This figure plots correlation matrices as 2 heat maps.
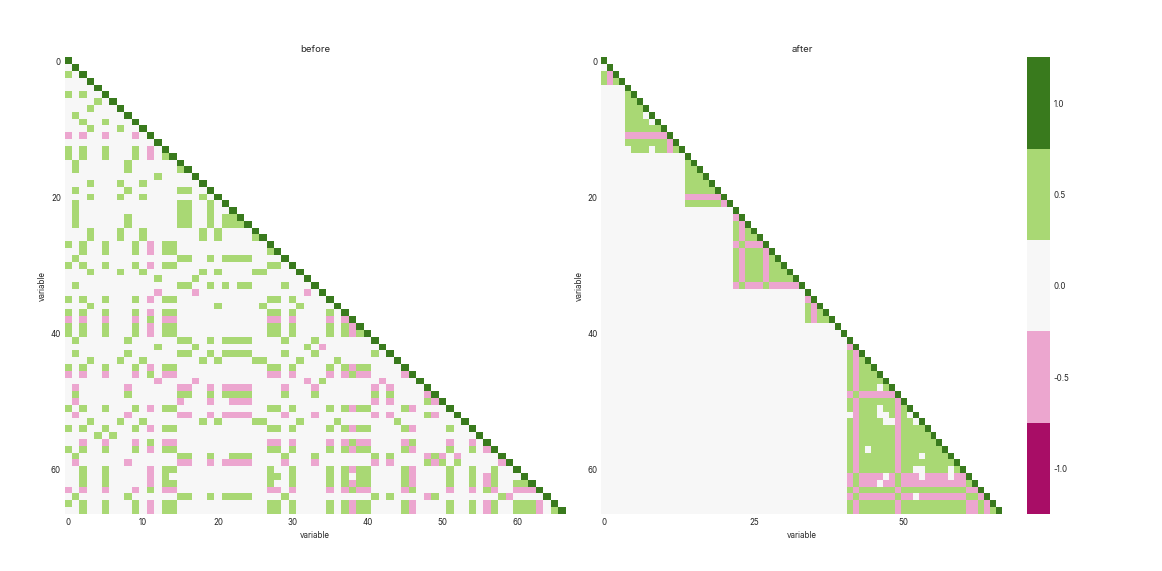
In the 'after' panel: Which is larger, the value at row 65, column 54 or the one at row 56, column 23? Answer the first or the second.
the first
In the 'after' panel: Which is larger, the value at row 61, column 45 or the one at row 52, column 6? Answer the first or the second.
the second
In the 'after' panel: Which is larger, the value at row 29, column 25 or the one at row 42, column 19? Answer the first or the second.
the first
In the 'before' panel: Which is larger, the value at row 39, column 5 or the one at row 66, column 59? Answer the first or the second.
the first
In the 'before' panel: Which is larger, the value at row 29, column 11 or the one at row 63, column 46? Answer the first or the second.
the second
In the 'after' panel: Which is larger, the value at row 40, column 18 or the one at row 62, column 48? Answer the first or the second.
the first
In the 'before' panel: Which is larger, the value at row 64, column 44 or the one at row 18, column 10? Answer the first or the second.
the second
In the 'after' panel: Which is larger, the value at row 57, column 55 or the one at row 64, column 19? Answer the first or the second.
the first
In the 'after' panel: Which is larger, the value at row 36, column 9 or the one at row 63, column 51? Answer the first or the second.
the second
